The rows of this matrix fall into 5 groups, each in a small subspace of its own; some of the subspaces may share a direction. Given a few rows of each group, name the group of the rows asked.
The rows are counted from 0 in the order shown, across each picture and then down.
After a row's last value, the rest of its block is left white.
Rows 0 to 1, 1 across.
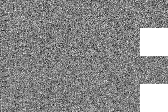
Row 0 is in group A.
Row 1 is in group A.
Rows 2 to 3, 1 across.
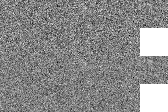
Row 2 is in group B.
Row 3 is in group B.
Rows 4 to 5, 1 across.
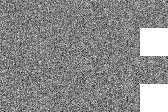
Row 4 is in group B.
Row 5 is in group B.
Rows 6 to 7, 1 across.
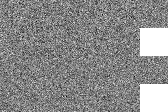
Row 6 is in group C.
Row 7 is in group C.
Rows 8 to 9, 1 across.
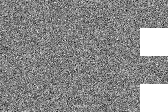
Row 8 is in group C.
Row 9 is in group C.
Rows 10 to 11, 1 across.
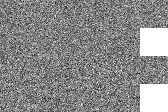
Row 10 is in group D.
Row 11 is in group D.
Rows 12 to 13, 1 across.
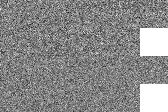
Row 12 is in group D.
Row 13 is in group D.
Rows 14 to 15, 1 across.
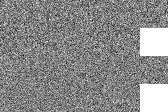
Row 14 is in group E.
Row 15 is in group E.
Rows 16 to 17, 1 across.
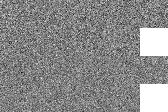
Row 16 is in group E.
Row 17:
A
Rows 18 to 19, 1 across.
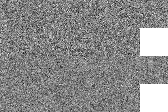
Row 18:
C
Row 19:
B
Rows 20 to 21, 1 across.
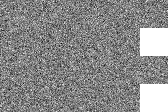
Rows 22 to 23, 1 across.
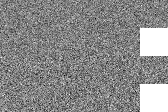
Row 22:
C
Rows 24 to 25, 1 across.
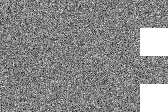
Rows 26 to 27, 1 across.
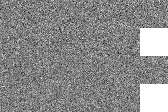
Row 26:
C
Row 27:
A
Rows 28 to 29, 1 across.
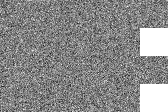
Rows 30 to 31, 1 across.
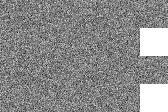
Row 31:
B
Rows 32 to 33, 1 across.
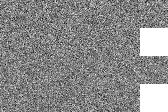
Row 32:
B
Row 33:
C
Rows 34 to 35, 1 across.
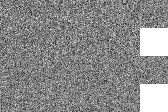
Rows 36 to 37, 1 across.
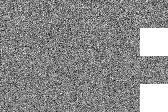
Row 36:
B
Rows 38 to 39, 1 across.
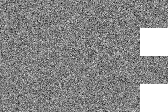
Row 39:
C
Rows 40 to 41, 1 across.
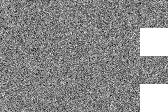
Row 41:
E
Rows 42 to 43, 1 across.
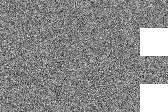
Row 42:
B
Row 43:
B
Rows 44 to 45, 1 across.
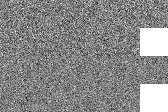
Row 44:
C
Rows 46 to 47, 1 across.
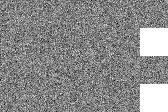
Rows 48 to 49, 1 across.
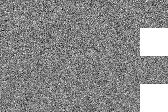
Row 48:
B
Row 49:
A
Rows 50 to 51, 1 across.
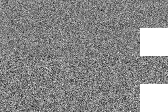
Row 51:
D
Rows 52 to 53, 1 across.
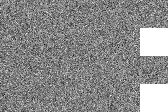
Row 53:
E
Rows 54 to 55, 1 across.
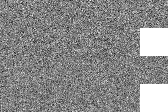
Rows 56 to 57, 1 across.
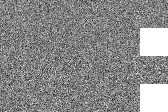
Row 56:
B
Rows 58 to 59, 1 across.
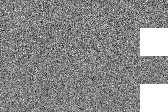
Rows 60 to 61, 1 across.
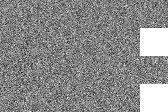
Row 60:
A
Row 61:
A
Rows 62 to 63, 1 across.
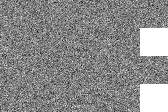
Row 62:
C
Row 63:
C
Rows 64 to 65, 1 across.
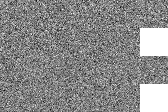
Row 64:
B
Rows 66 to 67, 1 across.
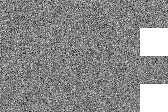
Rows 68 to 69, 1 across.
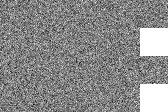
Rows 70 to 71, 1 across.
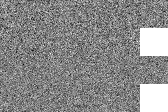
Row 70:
D
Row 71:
C
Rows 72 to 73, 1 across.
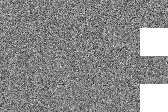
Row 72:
E
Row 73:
B
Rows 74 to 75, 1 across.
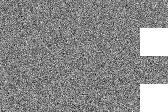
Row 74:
A
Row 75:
C
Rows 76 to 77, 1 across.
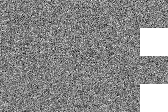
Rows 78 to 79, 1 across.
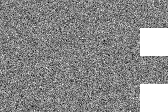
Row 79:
D
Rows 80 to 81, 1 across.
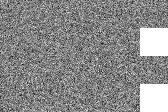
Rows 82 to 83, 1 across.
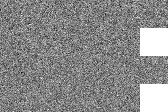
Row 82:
D
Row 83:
A
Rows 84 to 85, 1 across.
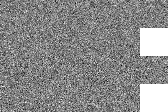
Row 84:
B
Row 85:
B
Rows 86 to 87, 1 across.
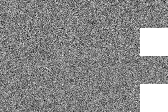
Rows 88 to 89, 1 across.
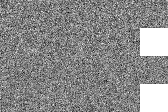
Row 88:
D
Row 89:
A
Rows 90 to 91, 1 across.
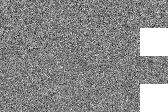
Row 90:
D
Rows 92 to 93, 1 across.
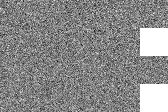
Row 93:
B
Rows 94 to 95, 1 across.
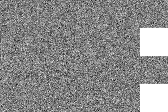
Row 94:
A
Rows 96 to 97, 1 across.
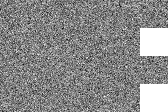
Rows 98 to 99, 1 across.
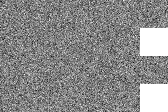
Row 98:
E
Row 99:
C
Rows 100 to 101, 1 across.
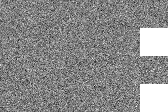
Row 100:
C
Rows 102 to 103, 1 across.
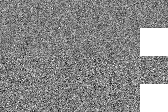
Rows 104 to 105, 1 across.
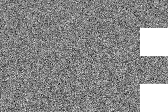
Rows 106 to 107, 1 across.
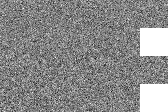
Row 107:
B
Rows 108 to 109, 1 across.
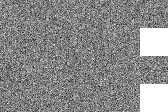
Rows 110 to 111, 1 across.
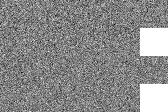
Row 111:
A
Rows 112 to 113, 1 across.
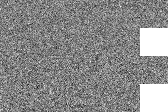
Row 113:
C
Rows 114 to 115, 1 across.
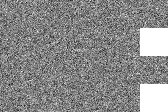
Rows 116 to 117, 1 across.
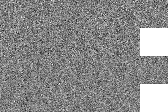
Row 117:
A
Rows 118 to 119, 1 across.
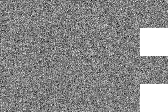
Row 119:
B
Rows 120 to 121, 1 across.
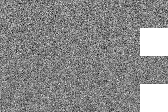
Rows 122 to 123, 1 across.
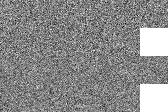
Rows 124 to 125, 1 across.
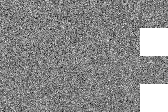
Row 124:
E
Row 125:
B
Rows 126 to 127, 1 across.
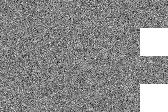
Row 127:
B
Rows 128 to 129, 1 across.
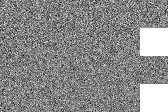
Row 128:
E
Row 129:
B
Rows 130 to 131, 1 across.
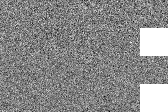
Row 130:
B
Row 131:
C
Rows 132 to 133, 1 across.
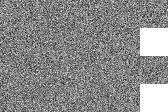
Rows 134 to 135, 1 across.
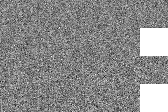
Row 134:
A
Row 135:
C
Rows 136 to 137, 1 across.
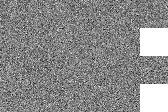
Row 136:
B
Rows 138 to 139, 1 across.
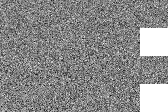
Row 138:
C
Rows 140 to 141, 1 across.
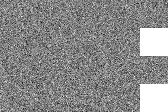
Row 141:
C
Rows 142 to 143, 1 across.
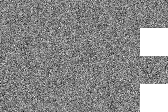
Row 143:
E
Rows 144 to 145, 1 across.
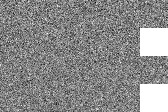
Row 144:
B
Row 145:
D
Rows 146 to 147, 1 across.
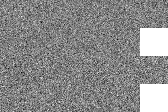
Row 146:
A
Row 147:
A
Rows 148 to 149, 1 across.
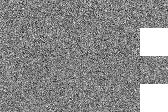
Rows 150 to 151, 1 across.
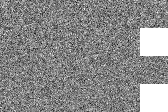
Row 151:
B
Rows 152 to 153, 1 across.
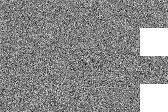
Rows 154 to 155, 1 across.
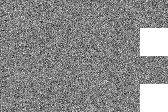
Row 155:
A
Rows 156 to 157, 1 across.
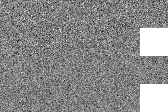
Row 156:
C
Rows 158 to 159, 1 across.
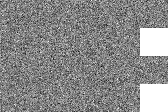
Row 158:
A
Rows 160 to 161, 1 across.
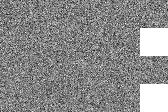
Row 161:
B
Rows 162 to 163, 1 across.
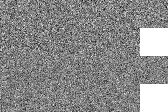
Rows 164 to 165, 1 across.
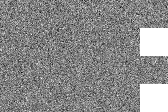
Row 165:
A
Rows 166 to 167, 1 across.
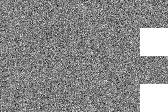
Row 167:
A
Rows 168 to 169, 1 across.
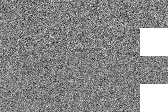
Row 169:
D
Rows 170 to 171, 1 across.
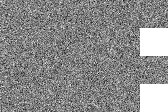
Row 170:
E
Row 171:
B
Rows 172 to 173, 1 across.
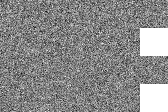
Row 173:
C
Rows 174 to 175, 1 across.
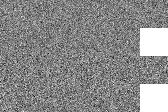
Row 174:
A
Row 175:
E
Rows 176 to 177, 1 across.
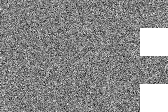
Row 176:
D
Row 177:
E
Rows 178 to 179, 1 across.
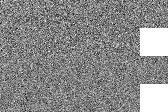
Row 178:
E
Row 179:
A
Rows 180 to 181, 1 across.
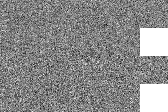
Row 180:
A
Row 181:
B
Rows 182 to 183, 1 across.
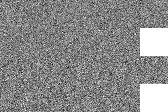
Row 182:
D
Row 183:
A
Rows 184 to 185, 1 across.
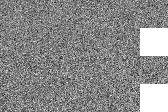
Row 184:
C
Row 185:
E
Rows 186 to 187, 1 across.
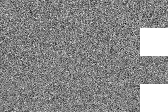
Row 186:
E
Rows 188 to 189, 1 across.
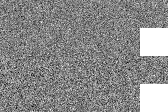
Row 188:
A
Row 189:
D
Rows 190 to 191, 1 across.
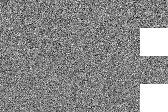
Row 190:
D
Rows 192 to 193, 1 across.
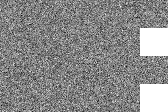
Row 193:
C
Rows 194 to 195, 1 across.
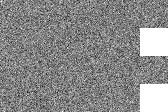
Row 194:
E
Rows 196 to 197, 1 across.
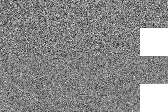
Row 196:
E
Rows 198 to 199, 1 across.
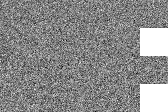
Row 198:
C
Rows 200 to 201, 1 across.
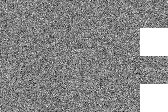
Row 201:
D
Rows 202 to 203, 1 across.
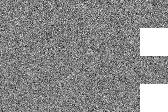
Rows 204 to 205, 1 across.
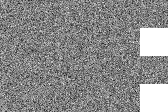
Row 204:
D
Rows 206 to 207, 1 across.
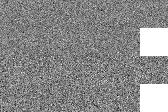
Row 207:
C
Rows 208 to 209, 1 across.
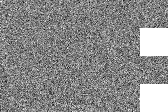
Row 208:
E
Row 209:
C
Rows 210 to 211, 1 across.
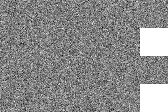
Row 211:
A
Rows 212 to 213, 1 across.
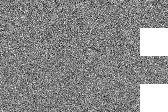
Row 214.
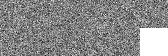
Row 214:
C
